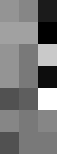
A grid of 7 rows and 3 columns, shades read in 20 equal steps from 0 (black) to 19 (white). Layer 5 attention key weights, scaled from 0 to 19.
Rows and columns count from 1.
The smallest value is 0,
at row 2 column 3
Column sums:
67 65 56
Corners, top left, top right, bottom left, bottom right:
11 2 6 9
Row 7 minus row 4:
-5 0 8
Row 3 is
11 9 15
